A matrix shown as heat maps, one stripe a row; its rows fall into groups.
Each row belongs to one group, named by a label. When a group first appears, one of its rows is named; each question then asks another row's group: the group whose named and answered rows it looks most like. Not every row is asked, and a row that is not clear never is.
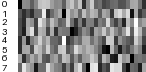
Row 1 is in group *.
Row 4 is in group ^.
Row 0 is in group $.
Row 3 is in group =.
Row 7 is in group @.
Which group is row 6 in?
*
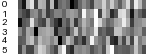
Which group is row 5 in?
^
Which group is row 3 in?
@
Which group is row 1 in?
*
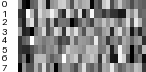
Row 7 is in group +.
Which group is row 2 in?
=
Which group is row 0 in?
*
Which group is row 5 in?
*
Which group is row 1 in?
$
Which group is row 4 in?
=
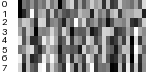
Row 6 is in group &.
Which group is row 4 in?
&
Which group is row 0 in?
$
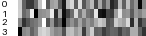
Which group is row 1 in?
@
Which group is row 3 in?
$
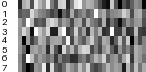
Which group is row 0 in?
^
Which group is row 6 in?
=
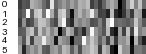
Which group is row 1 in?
^
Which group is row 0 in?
+
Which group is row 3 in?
$
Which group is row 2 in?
^
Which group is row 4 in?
^
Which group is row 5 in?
*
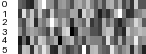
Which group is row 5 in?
^
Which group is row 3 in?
+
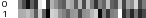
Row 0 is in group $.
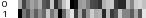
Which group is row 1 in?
$
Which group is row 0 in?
+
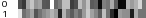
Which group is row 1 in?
&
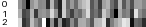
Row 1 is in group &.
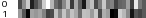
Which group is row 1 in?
*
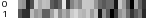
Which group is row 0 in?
^
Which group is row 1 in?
*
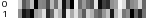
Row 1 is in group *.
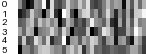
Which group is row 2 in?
$
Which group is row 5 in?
$
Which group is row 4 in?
^
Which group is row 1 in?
+
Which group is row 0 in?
+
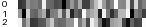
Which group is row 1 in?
*
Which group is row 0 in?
=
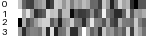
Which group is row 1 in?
&
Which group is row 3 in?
+
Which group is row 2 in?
$
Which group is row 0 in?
*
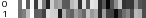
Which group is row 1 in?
&
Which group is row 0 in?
@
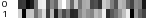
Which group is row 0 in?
*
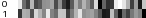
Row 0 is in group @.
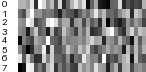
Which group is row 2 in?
&
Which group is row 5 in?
+
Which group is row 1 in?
=
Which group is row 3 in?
+
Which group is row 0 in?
@
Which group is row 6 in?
&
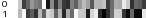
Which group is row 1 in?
@
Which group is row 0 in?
=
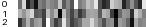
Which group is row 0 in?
@
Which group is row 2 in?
^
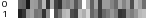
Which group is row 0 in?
+
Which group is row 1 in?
+
